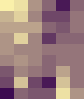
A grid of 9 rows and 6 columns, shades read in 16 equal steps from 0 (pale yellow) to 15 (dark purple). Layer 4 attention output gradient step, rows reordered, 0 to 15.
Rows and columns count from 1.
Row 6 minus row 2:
3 4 0 -2 -3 0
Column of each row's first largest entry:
5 4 5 4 4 4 1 4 1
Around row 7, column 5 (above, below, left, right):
8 3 9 8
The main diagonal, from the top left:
0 2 5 12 8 8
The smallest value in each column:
0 1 5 8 1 6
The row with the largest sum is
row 9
